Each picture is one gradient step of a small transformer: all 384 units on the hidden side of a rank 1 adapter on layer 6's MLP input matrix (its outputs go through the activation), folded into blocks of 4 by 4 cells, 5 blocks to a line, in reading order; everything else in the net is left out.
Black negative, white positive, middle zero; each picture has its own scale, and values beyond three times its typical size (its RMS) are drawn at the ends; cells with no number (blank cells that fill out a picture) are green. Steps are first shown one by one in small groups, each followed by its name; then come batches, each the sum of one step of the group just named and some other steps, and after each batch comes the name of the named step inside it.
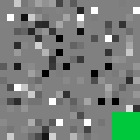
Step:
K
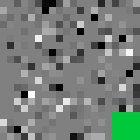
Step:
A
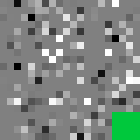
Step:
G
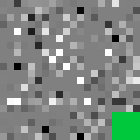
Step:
G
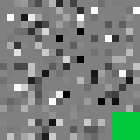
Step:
K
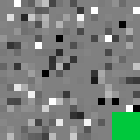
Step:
K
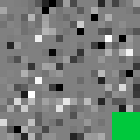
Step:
A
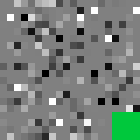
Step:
K
